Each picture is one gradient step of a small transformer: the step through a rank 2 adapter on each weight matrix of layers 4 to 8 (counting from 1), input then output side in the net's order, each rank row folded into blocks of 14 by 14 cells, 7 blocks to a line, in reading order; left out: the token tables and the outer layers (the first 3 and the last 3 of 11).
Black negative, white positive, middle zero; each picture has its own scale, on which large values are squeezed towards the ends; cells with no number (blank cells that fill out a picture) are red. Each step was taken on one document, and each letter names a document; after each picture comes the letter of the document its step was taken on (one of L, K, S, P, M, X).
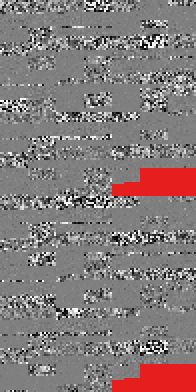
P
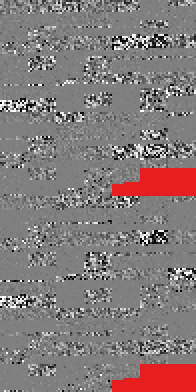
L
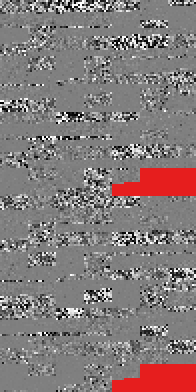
P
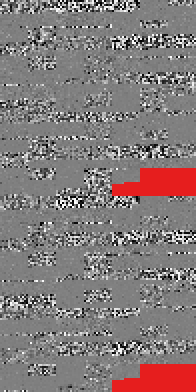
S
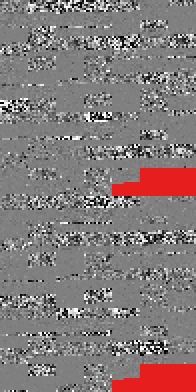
P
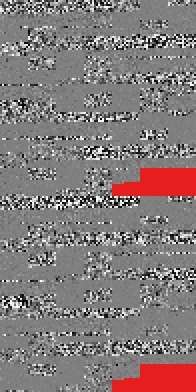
S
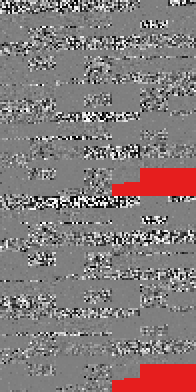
S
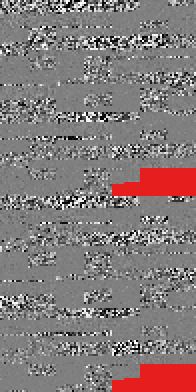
S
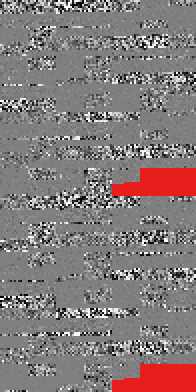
P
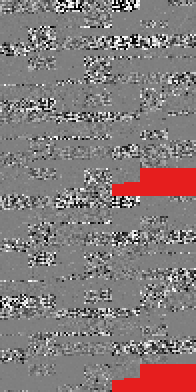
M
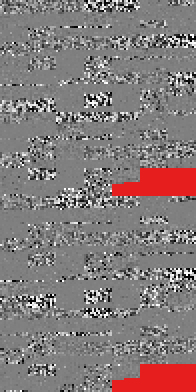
L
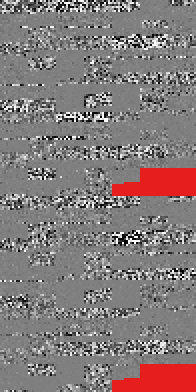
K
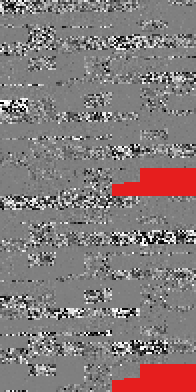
P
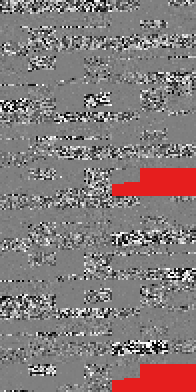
K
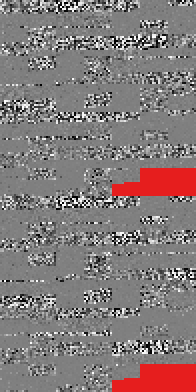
S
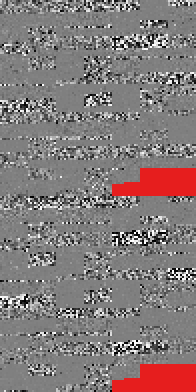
K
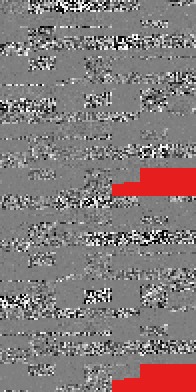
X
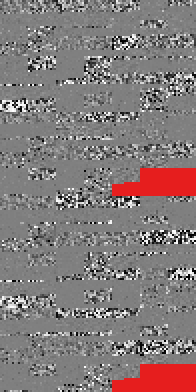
L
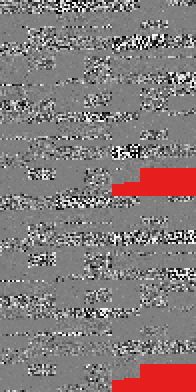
S
